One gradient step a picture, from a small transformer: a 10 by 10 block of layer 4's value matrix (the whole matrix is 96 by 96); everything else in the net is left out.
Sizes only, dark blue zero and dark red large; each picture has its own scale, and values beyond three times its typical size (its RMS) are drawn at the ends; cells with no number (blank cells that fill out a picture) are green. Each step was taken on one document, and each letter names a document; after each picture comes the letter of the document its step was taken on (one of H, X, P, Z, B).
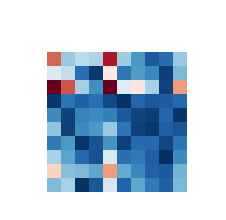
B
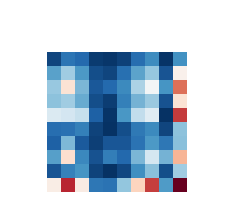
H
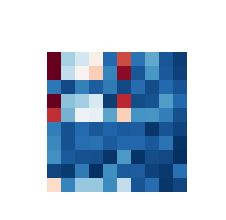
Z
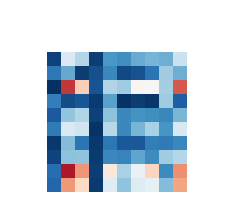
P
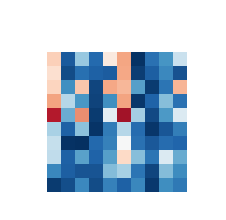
Z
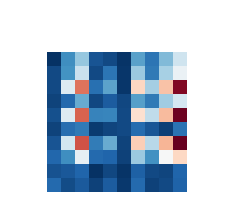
P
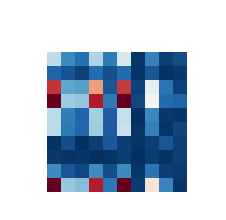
Z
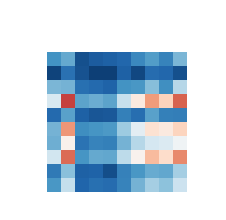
H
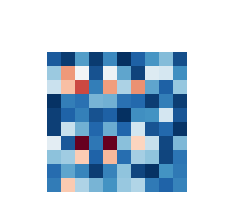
P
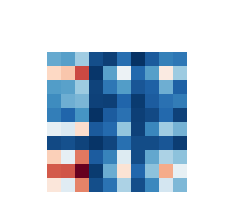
P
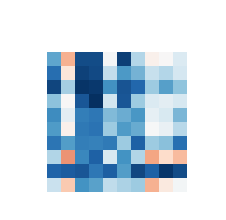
H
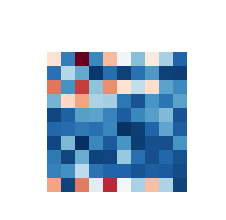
P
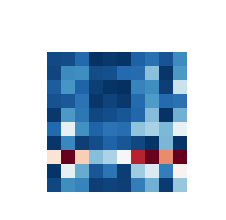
H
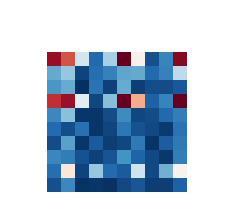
Z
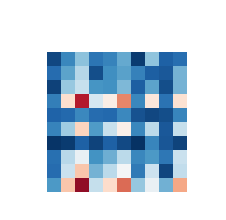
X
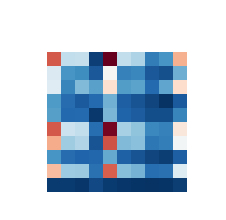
B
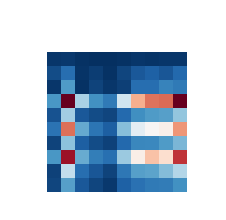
H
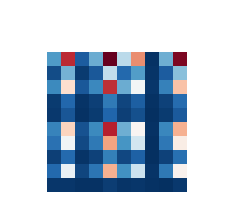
B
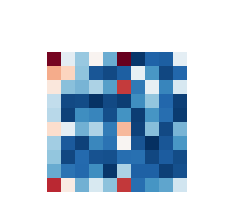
Z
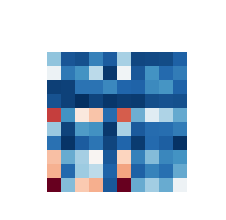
Z
